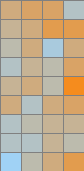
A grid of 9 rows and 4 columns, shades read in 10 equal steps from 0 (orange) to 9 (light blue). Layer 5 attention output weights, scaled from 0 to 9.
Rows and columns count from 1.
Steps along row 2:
down down same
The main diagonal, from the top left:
4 4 8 3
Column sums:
54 46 43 32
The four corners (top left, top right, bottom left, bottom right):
4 7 9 2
